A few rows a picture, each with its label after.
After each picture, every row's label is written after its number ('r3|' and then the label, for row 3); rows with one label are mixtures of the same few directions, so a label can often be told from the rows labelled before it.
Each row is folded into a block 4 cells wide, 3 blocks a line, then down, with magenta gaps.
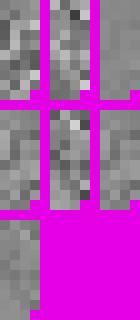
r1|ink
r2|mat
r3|ink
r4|ink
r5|mat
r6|ink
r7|mat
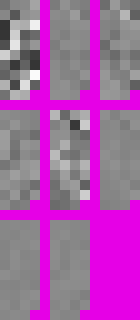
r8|ink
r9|mat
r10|mat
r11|ink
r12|mat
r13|mat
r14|ink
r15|ink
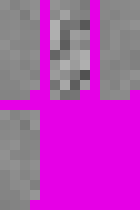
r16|mat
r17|ink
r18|ink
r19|mat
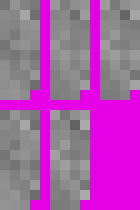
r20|mat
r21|mat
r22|mat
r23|mat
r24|mat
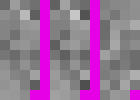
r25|mat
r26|mat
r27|ink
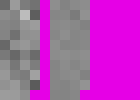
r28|mat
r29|mat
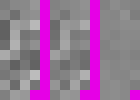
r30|ink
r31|ink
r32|mat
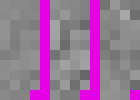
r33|ink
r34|ink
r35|mat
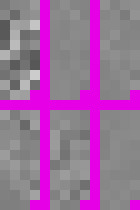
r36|ink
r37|mat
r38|mat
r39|mat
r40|ink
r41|ink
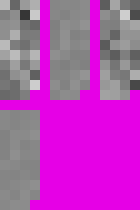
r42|mat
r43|ink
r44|mat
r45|ink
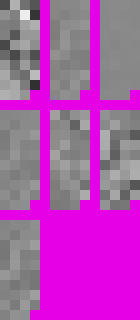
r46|mat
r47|ink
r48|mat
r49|ink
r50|mat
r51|ink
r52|ink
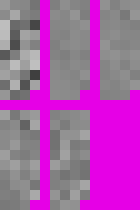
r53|ink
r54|mat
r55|mat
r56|mat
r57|ink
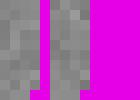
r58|ink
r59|mat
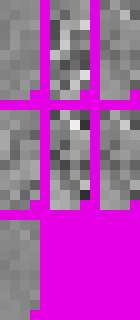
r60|ink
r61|ink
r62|mat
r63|ink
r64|mat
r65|mat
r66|mat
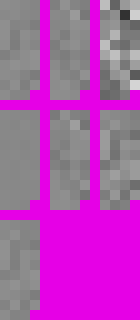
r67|ink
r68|mat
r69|mat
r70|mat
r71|mat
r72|ink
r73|ink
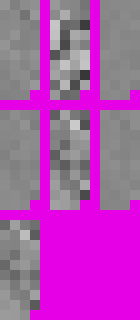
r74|mat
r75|ink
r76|ink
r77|mat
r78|mat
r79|mat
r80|mat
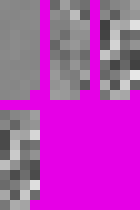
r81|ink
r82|mat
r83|ink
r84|ink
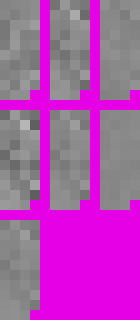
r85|ink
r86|mat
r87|mat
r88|mat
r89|mat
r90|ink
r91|mat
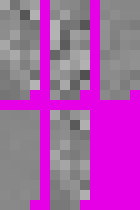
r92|mat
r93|ink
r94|ink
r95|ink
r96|mat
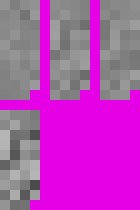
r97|mat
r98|ink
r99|ink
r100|ink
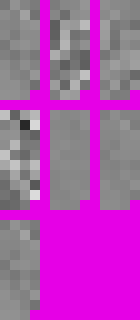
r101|mat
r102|ink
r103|ink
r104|mat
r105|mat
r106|mat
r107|mat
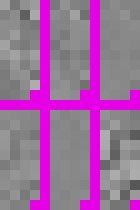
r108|mat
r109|mat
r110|mat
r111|ink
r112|mat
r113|ink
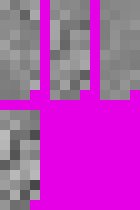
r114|mat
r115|ink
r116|ink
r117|ink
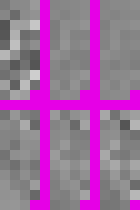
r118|ink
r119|ink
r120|ink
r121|mat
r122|mat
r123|mat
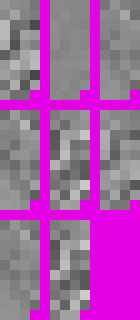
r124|ink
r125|ink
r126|mat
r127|mat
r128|ink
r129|ink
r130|mat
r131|ink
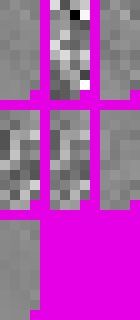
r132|mat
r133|mat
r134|mat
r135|ink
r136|ink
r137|ink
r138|mat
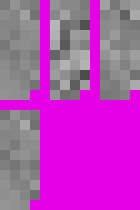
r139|mat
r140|ink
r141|mat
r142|mat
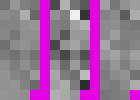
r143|mat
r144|mat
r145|mat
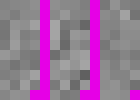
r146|ink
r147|ink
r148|mat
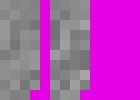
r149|ink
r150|ink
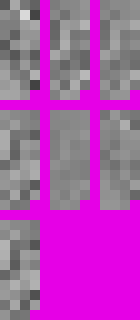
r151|mat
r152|ink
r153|ink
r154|ink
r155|ink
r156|mat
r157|ink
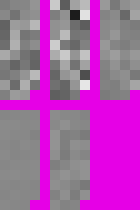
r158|ink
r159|mat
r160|mat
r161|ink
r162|ink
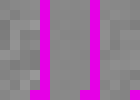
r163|ink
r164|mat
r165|ink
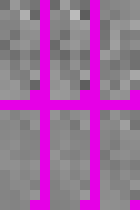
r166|mat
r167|mat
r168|ink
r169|mat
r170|mat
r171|mat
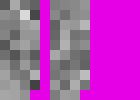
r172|mat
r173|ink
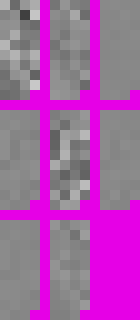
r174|mat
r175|mat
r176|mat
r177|ink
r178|ink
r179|ink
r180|ink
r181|mat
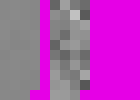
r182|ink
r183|mat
